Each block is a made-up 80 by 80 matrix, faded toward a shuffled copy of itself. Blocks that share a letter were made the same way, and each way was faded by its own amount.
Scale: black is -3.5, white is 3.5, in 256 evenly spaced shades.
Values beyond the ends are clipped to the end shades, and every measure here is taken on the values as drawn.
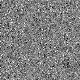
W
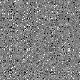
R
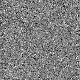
W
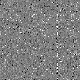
R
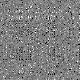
R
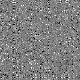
R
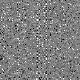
R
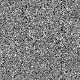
W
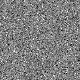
W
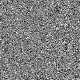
W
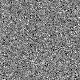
W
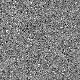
W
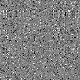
R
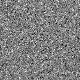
W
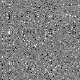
R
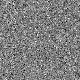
W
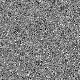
W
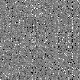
R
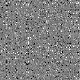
R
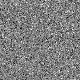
W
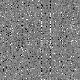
R
